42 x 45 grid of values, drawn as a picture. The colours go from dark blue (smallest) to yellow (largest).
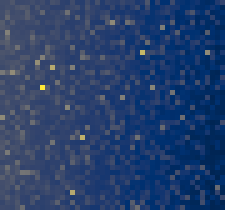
Stripes: none. Grain: fine. Odd rows or columns: none. Slope: up to the left. Histogram: skewed, a long tail of high values.
